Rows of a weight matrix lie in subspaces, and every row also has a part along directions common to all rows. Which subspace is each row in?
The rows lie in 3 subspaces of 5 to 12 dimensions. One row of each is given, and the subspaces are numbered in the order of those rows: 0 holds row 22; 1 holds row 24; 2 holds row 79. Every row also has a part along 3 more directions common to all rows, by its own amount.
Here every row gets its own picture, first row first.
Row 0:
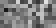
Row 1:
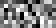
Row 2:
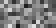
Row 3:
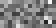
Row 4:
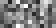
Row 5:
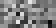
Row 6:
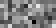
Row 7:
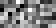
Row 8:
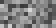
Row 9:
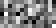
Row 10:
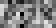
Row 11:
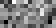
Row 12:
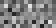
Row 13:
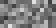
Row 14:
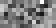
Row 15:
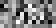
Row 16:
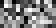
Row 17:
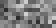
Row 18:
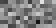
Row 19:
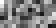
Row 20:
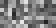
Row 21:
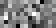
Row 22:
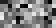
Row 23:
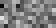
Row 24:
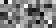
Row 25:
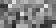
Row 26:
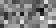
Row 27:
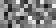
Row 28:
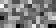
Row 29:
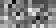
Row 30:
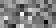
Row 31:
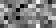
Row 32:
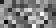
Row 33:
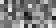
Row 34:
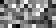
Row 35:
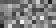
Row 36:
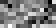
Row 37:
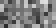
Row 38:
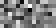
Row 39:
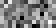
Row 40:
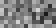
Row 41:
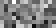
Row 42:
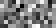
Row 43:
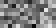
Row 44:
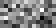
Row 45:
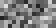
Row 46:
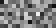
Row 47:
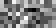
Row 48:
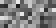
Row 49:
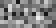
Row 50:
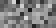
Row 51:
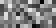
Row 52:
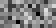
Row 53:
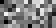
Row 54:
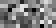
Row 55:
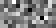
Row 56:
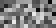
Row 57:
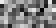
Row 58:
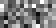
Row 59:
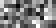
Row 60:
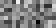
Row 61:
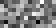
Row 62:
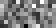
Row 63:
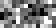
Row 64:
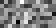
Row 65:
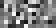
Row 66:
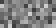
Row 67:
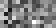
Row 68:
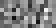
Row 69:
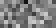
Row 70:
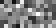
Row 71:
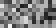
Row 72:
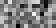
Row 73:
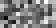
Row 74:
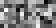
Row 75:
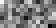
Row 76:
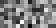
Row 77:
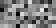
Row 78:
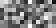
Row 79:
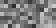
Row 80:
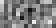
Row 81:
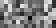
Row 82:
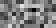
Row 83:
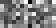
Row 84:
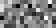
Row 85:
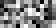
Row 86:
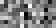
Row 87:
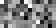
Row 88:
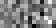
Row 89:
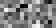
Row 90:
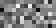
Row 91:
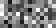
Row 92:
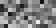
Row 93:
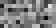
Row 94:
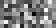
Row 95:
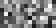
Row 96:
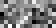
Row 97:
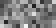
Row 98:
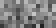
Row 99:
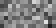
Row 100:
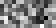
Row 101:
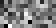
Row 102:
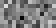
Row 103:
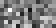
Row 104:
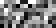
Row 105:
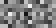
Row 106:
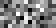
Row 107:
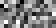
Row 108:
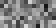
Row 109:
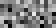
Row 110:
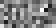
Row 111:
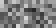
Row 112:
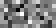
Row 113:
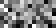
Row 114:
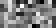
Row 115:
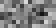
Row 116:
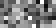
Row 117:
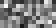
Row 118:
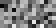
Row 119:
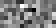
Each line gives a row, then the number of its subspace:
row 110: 1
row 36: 1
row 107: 2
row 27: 0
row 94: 2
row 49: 1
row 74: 0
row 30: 1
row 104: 1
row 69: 0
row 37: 0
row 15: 2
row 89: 0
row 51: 0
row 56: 1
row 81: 0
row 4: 0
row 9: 1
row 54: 1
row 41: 1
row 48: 2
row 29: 1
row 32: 1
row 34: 2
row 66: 1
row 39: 0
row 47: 1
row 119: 1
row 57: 1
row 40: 1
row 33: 2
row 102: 0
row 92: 2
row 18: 2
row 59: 0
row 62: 0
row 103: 1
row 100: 1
